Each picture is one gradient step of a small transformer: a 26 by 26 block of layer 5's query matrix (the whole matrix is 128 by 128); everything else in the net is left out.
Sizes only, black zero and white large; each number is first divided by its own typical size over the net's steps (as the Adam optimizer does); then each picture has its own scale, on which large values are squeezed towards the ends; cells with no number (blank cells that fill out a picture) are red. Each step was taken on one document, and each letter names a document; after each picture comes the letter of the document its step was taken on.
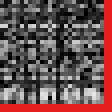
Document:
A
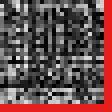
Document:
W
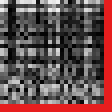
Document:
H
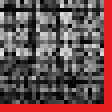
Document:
A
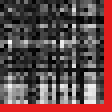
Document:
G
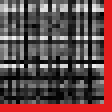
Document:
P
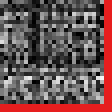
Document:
A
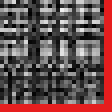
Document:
H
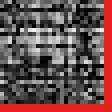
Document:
W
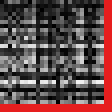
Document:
P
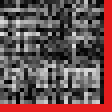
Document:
H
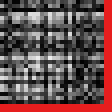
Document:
W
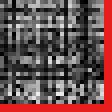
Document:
W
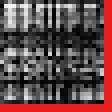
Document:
W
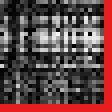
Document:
A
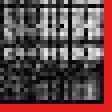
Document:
A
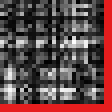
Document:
G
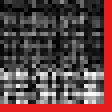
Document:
H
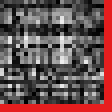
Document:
G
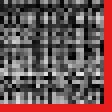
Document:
P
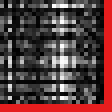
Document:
G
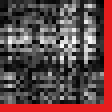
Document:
G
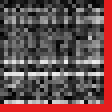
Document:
P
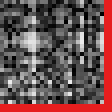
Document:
P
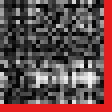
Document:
H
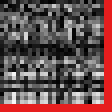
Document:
H
